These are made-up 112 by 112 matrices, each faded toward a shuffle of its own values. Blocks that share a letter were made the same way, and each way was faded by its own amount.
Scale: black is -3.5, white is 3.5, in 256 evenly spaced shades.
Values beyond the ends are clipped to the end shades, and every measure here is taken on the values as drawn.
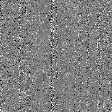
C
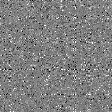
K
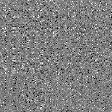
K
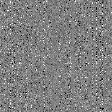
C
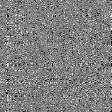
K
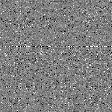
K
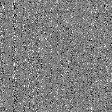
C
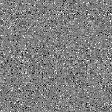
K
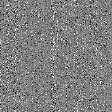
C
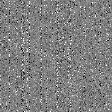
C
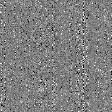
C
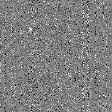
C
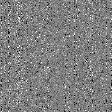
C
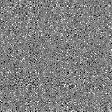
K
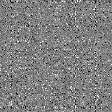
K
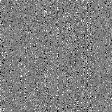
C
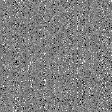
C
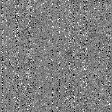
C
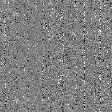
C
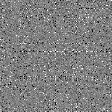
K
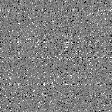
K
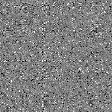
K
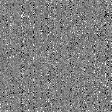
C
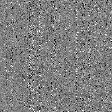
C
